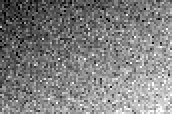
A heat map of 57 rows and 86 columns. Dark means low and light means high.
Histogram: bell-shaped. Grain: fine. Ninth with the highest average: bottom right. Ninth with the lowest average: top left. Average level on the scale: 50%. Slope: up to the bottom right. Stripes: none. Mirror symmetry: none.
